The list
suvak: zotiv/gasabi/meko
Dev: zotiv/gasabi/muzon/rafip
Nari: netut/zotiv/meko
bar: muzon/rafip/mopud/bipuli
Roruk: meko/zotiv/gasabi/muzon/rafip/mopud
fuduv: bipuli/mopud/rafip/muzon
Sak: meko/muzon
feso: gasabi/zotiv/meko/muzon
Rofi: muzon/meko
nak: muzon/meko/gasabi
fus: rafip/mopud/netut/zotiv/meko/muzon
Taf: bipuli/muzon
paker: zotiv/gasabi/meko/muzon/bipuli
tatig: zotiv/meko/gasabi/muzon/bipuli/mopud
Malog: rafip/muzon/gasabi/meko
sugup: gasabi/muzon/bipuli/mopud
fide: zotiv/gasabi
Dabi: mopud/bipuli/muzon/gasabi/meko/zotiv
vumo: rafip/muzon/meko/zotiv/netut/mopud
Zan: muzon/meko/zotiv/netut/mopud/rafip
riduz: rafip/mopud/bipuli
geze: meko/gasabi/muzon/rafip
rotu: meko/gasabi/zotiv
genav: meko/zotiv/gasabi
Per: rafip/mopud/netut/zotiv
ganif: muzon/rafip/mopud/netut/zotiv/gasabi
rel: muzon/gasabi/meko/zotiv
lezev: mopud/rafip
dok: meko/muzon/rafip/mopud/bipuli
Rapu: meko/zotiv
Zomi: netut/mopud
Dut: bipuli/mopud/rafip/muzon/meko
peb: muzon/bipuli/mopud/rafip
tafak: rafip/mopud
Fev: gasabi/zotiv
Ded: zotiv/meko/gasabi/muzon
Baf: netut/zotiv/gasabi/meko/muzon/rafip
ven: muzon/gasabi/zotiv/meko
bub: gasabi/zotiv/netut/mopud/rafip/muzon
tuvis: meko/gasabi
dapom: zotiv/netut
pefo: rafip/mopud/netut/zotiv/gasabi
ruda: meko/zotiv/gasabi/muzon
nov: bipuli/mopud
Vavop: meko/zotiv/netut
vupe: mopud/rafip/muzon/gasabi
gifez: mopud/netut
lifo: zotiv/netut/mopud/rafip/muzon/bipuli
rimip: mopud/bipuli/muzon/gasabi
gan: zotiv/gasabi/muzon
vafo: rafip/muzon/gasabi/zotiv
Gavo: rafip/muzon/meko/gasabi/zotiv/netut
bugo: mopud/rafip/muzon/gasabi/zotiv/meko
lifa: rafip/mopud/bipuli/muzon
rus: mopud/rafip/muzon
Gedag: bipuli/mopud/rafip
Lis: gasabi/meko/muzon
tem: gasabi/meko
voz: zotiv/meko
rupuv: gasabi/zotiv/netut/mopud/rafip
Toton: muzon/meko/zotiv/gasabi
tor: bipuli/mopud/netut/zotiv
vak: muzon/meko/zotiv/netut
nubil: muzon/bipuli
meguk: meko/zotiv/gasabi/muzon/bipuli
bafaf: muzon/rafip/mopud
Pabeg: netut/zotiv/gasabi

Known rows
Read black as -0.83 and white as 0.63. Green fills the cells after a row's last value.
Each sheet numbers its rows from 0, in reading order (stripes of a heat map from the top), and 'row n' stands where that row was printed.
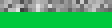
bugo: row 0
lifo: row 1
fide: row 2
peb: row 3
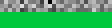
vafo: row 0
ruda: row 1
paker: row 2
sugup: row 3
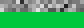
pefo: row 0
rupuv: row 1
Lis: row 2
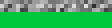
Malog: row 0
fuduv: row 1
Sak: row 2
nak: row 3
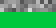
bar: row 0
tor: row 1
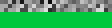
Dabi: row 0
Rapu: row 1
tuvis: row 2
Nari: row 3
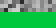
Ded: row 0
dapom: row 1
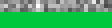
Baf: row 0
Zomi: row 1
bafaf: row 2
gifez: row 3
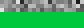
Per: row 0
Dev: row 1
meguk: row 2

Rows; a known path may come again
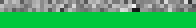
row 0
bafaf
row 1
dapom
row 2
Sak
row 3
nubil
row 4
vumo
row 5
Pabeg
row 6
pefo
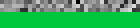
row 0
Dut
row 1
rimip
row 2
ruda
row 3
ganif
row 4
rel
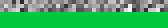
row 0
Vavop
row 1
tafak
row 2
tem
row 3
sugup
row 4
voz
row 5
ven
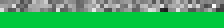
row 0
riduz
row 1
rus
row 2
dok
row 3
rupuv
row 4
Baf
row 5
Zan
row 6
bub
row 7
Rofi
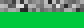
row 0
Toton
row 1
gan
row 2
nak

